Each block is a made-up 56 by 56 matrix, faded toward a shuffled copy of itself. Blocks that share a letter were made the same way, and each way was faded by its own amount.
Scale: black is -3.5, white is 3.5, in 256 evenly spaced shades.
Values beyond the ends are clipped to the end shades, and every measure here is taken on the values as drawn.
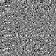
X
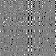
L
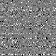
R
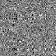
X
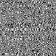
X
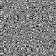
X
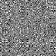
X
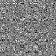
X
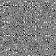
R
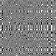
L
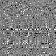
R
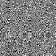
X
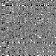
R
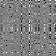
L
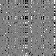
L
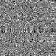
X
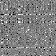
R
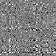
R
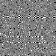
R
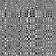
L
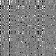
L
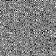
X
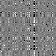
L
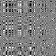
L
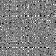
R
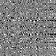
R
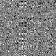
X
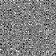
X
